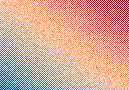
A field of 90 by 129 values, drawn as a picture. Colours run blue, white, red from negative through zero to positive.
Ninth with the lowest average: bottom left. Average level on the scale: 50%. Odd rows or columns: none. Ninth with the highest average: top right. Slope: up to the top right. Grain: checkered.
